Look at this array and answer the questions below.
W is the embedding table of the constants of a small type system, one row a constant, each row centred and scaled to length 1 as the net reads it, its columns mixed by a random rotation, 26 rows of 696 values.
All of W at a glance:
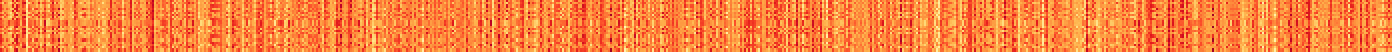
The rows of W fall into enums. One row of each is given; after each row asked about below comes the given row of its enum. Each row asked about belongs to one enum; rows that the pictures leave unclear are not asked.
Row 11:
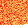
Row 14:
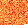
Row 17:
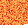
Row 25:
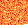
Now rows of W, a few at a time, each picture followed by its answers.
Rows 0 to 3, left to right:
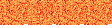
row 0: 17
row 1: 14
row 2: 17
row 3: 17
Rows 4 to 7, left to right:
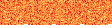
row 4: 25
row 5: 17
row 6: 14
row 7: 25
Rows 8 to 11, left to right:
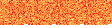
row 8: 14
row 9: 17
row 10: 11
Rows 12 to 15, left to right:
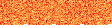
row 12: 11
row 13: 25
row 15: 11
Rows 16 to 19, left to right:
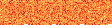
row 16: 14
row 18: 17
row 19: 25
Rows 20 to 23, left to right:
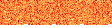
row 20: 25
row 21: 17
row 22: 11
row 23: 14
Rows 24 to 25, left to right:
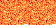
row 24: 25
